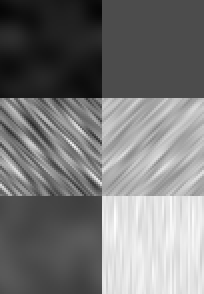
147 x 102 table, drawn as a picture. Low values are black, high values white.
It is made of 3 by 2 panels. Panel 1,1: very low, smooth, faint in contrast. Panel 1,2: low, flat. Panel 2,1: middling, slanting down to the right, strong in contrast. Panel 2,2: high, slanting up to the right. Panel 3,1: low, smooth, faint in contrast. Panel 3,2: very high, streaked downward, faint in contrast.
